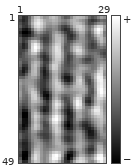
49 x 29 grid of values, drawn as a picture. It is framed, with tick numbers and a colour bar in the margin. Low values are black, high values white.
Stripes: upright, repeating 4 times. Ninth with the highest average: middle right. Average level on the scale: 50%.
